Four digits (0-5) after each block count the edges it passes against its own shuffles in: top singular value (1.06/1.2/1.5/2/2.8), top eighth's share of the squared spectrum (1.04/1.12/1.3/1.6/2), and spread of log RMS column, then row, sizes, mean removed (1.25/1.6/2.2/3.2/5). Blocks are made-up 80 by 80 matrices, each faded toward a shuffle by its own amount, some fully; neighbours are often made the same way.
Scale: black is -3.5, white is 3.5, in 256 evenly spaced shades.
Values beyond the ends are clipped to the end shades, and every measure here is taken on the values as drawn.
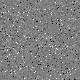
1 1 0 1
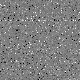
2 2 0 1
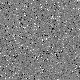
0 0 0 0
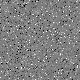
0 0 0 0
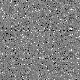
3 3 1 1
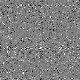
3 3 1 2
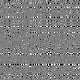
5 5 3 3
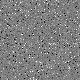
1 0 0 0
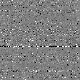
4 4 0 3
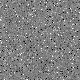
0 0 0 0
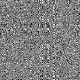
4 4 3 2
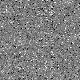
2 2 1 0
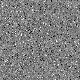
2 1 0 0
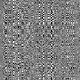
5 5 4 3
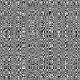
5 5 4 3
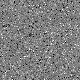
2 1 0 0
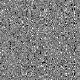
4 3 2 1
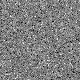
0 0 0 0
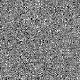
3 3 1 1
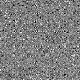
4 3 1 2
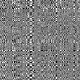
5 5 4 3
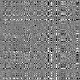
4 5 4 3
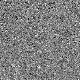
2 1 0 1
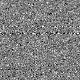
2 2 0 2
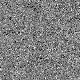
1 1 0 1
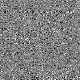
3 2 0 3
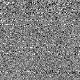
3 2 0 3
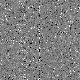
3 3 1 0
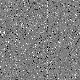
2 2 1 0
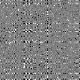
5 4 3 3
